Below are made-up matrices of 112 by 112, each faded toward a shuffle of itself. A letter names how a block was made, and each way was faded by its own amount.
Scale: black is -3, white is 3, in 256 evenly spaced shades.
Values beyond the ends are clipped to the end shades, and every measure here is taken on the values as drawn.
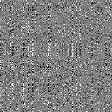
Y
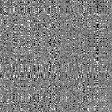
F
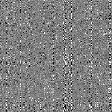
F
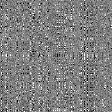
F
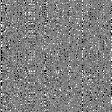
Y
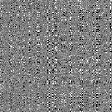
F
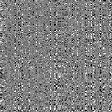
F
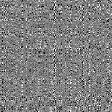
F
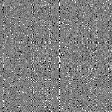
Y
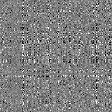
F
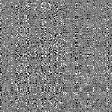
F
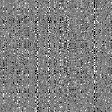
F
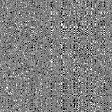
Y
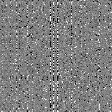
Y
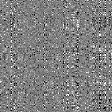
F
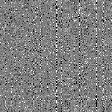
Y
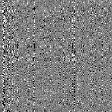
F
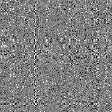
Y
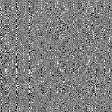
F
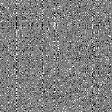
Y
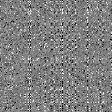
Y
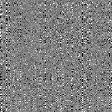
F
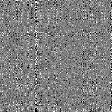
F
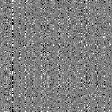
F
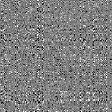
F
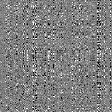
F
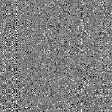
Y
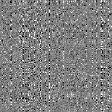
F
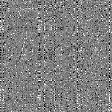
Y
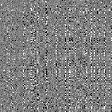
F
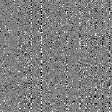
Y
